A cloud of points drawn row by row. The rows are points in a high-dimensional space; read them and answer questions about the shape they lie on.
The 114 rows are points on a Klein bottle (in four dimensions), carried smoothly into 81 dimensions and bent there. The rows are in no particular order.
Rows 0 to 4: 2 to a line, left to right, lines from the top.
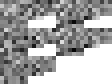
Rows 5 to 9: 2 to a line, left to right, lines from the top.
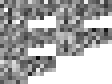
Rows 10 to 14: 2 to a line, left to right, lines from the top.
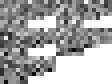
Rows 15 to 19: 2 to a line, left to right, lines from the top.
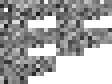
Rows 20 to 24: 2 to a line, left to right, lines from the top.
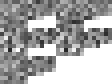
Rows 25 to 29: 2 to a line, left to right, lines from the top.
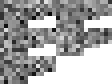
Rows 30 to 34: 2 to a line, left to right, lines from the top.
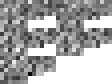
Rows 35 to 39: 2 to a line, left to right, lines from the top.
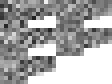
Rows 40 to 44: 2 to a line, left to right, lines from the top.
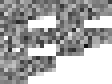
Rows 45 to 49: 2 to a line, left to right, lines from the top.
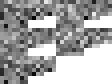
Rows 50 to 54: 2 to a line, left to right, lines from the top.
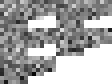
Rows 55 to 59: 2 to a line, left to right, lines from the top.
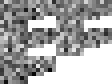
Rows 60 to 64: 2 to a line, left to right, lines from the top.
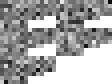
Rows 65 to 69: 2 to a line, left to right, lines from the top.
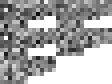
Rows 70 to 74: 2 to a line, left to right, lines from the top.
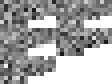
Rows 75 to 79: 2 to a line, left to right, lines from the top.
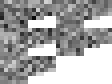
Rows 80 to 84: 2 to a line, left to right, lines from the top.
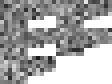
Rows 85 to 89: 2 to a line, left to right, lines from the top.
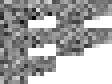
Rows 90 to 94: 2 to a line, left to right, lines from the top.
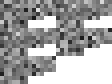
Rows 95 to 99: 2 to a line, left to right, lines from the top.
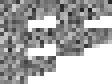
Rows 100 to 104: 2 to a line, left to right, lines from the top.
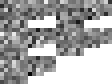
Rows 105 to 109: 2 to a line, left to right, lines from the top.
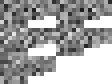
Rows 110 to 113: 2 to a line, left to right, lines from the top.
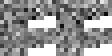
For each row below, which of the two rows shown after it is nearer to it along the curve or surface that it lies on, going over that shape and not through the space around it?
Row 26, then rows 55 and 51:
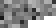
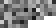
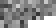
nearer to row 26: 51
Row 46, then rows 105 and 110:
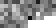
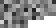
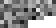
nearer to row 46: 105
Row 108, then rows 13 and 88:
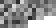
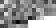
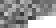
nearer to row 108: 13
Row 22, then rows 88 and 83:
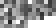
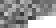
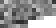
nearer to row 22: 88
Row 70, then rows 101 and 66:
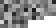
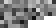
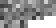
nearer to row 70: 101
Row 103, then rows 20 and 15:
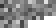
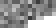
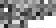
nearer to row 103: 15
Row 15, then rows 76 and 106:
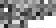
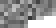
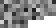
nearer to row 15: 106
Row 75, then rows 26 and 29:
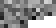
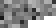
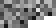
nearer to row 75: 26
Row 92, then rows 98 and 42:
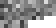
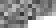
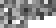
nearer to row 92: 42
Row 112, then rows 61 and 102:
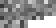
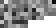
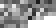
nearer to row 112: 61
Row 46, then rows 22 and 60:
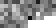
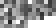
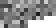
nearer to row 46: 22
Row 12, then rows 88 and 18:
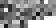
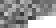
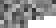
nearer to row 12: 18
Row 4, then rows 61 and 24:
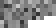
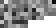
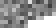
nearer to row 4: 61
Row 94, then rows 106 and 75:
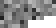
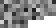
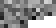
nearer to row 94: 75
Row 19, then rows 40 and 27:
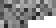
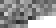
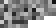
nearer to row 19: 27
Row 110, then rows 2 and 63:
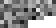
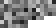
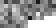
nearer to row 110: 2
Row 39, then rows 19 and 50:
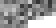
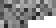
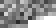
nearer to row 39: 50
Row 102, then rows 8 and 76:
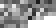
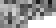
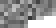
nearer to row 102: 8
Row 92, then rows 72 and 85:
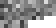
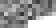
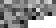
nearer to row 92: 85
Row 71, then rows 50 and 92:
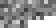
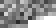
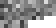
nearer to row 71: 92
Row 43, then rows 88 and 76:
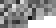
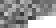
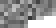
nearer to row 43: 76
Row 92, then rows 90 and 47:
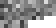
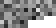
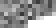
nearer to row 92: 90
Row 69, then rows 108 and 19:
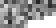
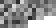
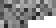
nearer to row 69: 108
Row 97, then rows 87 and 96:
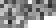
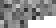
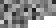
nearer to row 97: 87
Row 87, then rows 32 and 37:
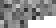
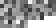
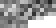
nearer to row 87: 32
